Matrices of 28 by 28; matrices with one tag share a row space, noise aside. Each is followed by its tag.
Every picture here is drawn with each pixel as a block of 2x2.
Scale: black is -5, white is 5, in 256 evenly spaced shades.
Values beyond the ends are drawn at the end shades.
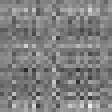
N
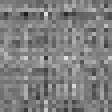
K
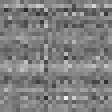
K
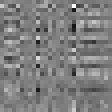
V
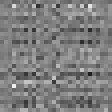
N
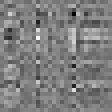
V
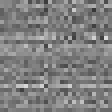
K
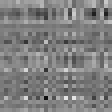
K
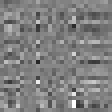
V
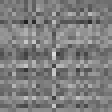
N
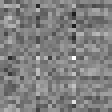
V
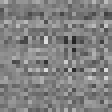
K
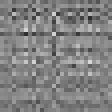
N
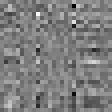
V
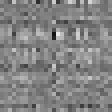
N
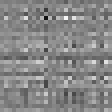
K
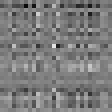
N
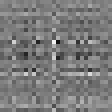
N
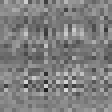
K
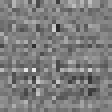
N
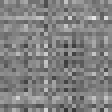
K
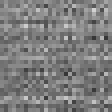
K
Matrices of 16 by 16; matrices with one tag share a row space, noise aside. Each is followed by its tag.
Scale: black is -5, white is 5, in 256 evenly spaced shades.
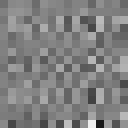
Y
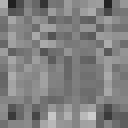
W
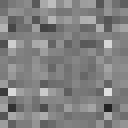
W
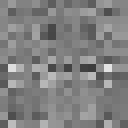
W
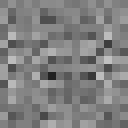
W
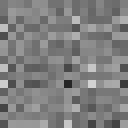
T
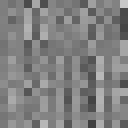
Y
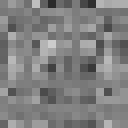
W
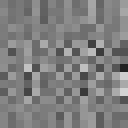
Y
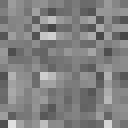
W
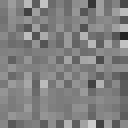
Y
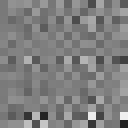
Y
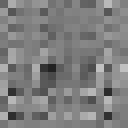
W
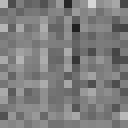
T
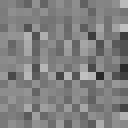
Y
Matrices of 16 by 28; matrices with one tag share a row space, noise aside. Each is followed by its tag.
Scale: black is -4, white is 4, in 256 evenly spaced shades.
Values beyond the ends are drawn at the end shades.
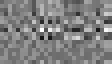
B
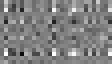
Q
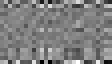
B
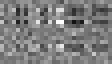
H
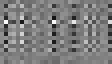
Q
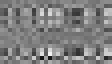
B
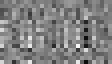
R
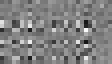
R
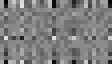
Q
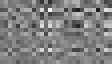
B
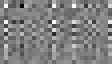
Q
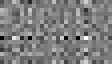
R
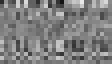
H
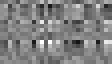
B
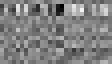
H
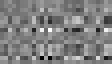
B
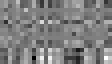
B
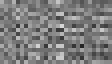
H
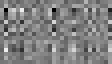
Q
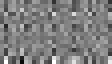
Q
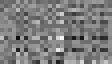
H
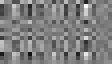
R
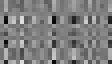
Q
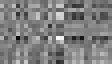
H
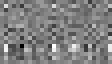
Q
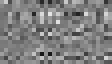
B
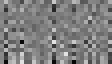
Q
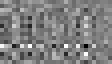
R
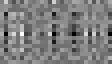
Q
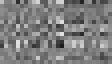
H
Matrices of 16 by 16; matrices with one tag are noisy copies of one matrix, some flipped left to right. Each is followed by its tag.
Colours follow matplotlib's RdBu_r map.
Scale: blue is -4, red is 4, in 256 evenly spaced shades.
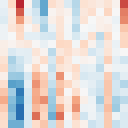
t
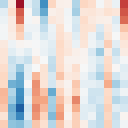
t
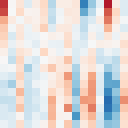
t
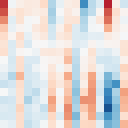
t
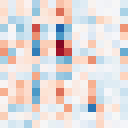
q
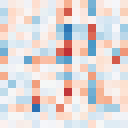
q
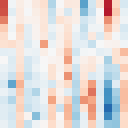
t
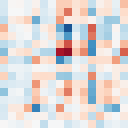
q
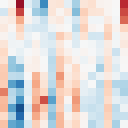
t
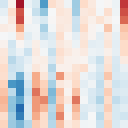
t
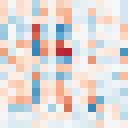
q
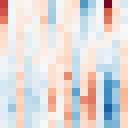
t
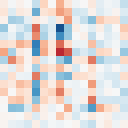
q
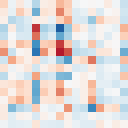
q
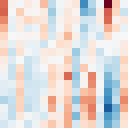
t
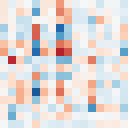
q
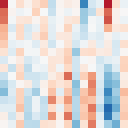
t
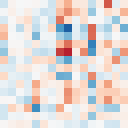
q
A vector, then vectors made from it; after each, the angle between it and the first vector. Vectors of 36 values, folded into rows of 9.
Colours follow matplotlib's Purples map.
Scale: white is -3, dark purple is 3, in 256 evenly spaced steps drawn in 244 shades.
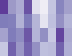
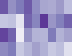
orthogonal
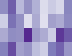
partly aligned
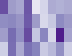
nearly parallel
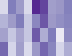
nearly opposite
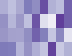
orthogonal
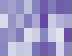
partly opposed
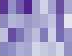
partly aligned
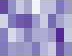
partly aligned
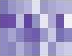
partly aligned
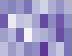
orthogonal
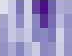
nearly opposite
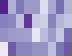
partly aligned
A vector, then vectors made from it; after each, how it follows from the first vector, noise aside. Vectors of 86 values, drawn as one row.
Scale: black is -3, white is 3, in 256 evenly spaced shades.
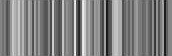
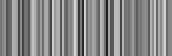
sign-scrambled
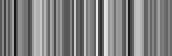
wrapped around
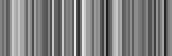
copied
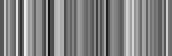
wrapped around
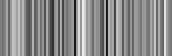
sign-scrambled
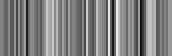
wrapped around
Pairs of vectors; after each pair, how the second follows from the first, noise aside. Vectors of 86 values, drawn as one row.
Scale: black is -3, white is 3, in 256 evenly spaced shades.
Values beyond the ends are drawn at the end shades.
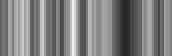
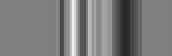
partly zeroed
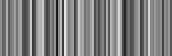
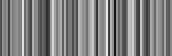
reversed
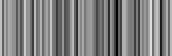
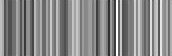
sign-scrambled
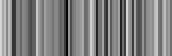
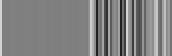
partly zeroed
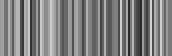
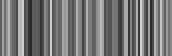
sign-scrambled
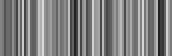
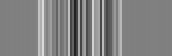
partly zeroed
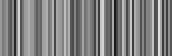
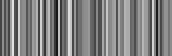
reversed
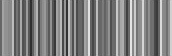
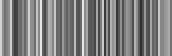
reversed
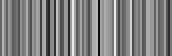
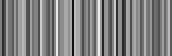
reversed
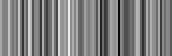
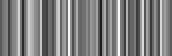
sign-scrambled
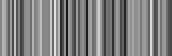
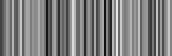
reversed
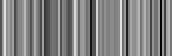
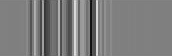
partly zeroed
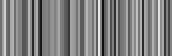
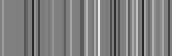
partly zeroed
